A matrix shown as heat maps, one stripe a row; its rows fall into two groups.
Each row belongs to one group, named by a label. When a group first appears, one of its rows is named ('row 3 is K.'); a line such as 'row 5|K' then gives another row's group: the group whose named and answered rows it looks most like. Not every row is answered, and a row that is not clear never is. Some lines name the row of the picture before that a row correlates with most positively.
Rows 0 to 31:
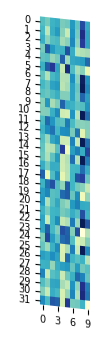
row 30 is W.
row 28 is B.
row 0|W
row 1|W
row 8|W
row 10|W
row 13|W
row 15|W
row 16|W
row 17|B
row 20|B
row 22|W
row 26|B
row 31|B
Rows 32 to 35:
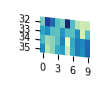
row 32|B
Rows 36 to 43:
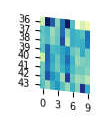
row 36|B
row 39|B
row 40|B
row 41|B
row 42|B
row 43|W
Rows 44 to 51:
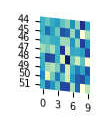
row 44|W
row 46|W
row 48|B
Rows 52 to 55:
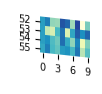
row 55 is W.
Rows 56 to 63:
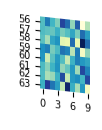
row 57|W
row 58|W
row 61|W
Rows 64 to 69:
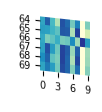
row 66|W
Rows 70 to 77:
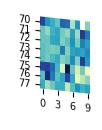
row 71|W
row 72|W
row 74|W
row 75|B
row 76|B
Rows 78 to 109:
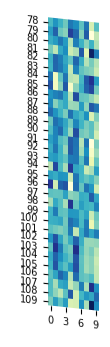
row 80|B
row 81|W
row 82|B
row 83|B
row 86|B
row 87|W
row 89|B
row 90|B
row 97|W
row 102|B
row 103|B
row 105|B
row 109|W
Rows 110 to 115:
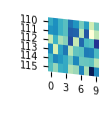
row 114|B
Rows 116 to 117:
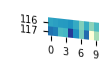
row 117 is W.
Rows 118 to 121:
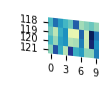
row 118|B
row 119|W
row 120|W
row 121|B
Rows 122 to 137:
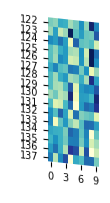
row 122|W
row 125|W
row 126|W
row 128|W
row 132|B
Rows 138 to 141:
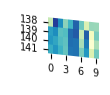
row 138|B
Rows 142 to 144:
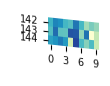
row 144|B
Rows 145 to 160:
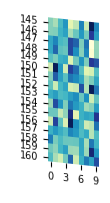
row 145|W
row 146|W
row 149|W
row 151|B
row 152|W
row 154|B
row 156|B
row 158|W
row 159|W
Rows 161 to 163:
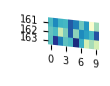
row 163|B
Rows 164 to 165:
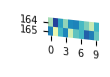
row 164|B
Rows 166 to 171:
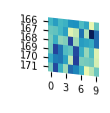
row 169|B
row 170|B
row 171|B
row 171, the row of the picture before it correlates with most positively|164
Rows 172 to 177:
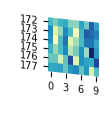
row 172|W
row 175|W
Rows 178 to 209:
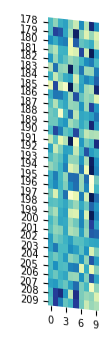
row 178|W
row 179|B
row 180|B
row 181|W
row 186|B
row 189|W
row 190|B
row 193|W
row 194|W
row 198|W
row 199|W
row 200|W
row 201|W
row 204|W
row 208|B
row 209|B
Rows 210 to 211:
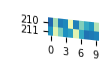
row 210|B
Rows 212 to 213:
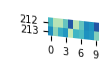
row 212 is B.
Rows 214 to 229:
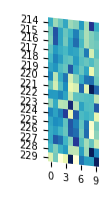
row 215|B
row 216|B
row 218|B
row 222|B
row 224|B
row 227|B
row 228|W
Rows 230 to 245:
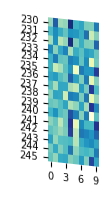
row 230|B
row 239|W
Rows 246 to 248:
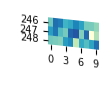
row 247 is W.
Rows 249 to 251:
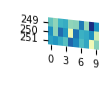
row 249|W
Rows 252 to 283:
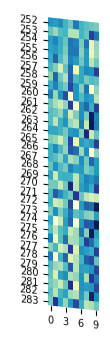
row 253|W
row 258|B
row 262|W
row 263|W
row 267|W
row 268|B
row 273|B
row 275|W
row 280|W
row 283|B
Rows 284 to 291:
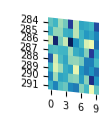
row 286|B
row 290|W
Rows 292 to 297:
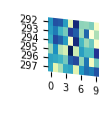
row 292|B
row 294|B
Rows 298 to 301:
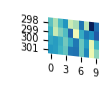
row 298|W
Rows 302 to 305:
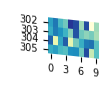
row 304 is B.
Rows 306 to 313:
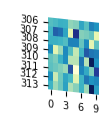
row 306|W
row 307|B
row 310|W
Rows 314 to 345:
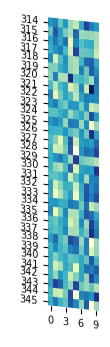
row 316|B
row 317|B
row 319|W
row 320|B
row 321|W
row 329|B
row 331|W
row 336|W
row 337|W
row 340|W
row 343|B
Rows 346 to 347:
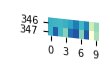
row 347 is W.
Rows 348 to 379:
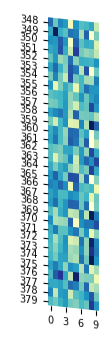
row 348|B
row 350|B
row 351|B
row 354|B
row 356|W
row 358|B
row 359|W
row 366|B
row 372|W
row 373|W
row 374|W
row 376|B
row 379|W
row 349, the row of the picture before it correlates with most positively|347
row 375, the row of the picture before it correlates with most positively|347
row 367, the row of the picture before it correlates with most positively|347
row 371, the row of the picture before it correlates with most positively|347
